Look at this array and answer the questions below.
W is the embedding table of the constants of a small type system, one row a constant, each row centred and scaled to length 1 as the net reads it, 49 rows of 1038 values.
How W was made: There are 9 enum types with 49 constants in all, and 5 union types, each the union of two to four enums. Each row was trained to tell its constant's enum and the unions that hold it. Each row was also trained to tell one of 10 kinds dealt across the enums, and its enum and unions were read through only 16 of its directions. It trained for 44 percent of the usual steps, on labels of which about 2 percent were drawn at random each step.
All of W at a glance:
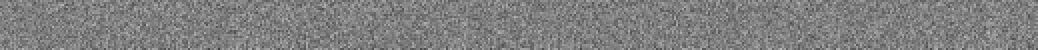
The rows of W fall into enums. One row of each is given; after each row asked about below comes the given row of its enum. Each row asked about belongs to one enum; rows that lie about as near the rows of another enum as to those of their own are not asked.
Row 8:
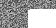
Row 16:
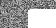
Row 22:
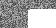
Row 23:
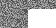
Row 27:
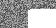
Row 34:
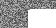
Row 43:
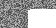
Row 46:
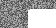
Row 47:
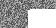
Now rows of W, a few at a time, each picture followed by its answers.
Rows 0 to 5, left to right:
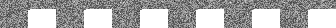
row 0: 43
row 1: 16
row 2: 43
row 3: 22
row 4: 22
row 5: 22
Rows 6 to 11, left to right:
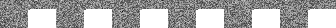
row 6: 27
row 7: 47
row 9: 16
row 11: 27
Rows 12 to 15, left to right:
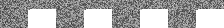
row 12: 23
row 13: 47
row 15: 43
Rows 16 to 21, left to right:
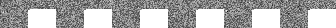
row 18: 46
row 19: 27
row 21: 47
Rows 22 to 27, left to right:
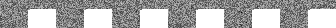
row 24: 47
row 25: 34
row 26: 8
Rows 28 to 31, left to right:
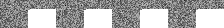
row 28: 27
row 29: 43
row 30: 23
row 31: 8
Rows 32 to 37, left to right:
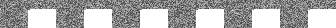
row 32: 47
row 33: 8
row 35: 43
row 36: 23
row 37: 23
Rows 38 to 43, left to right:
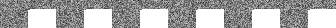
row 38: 34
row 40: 16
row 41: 46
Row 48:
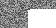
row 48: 34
